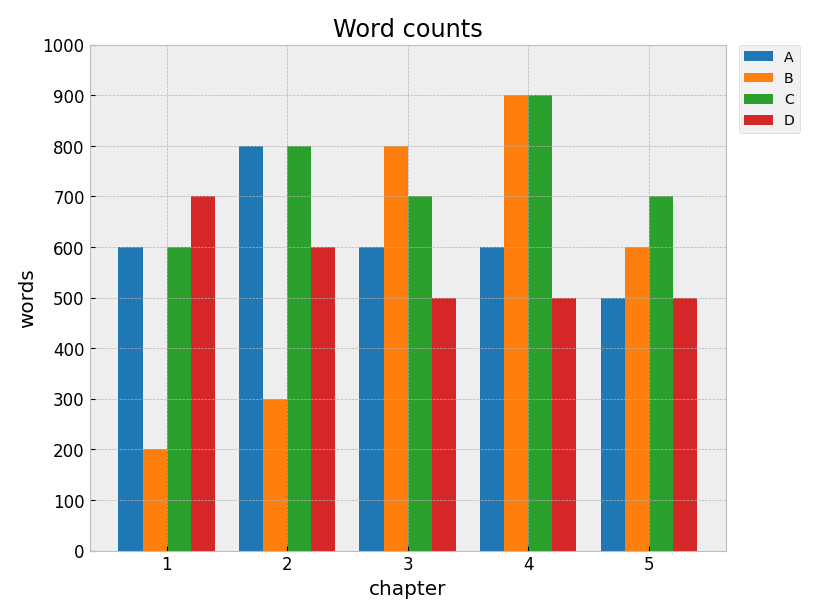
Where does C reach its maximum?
4
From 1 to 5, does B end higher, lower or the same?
higher
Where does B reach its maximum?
4
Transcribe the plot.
Title: Word counts
x-axis: chapter, ticks 1 2 3 4 5
y-axis: words, ticks 0 100 200 300 400 500 600 700 800 900 1000
Legend: A, B, C, D
Values:
A: 600 800 600 600 500
B: 200 300 800 900 600
C: 600 800 700 900 700
D: 700 600 500 500 500
